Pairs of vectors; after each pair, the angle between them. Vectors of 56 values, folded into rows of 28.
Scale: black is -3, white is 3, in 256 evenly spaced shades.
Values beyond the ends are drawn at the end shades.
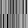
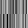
nearly parallel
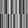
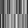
orthogonal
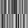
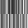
partly aligned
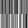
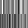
partly opposed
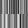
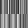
nearly parallel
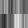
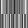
orthogonal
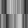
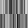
partly opposed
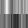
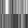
nearly parallel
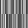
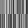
partly aligned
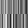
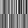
orthogonal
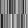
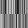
partly opposed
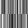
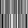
nearly opposite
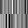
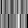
orthogonal
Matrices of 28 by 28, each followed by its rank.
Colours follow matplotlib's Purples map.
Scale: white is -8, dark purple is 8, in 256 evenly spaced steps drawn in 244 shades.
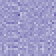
five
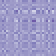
two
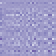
three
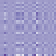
one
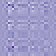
two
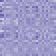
three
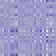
two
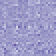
five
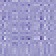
three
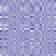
two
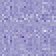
five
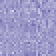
five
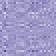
three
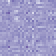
five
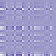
one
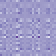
two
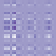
one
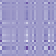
one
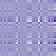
one
